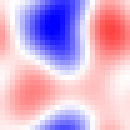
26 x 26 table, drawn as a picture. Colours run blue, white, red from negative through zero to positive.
No regular stripes run through it. The top right is the ninth with the highest average. The bottom right is the calmest part. No lone cell stands out from its neighbours. The ninth with the lowest average is the top middle.
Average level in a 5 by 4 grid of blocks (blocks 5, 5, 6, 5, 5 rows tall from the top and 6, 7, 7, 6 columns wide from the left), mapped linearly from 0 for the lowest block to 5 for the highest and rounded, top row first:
3 0 2 4 | 3 0 2 5 | 3 2 3 4 | 4 4 3 3 | 3 2 2 3
